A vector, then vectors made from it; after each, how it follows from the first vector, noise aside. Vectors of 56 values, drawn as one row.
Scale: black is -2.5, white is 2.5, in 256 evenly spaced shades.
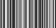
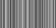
shrunk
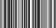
wrapped around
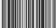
wrapped around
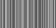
shrunk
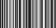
wrapped around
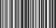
wrapped around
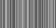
shrunk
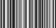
copied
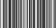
wrapped around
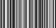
copied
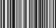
copied
